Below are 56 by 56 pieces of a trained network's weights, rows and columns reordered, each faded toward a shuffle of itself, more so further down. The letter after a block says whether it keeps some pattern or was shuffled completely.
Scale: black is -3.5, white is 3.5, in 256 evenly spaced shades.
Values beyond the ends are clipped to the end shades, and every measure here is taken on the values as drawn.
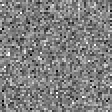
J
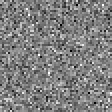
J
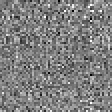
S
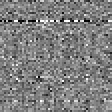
S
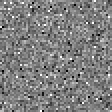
J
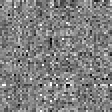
S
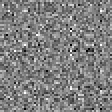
S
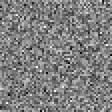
J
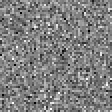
J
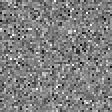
J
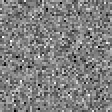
J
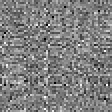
S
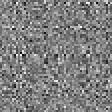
S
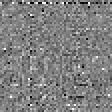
S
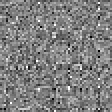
S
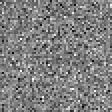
J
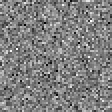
J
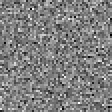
J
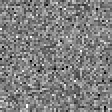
J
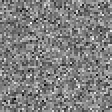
J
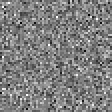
J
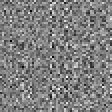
S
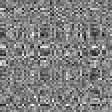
S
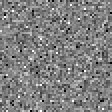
J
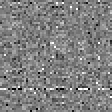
S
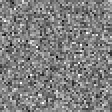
J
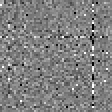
S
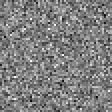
J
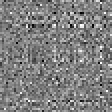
S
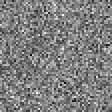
J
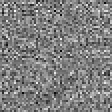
S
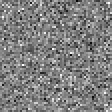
J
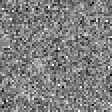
J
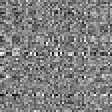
S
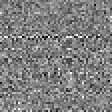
S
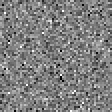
J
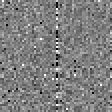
S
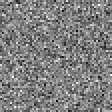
J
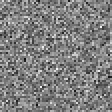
J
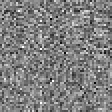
S
